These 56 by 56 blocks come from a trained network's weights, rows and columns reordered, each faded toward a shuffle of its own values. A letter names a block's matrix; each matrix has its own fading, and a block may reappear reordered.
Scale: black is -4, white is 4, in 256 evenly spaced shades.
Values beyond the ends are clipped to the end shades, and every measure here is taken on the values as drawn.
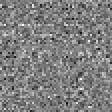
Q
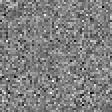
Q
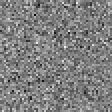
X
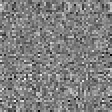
Q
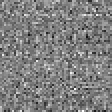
Q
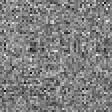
Q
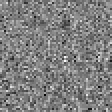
Q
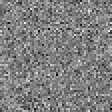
Q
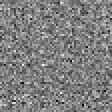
Q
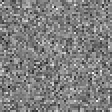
X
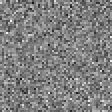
X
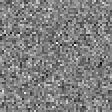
X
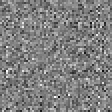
Q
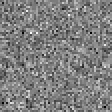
X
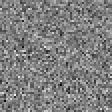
X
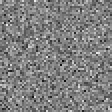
X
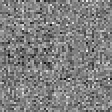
Q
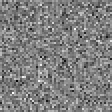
X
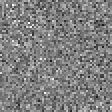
X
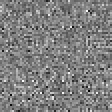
Q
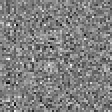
Q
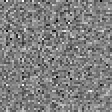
Q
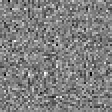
Q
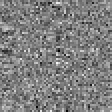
Q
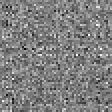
Q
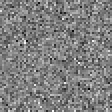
X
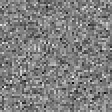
X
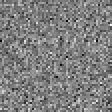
X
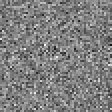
X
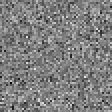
X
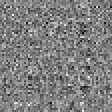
Q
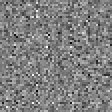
Q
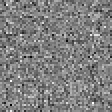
Q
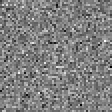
X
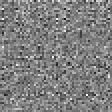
Q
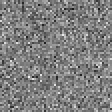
X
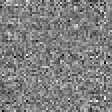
Q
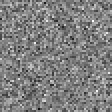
X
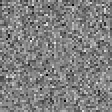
X
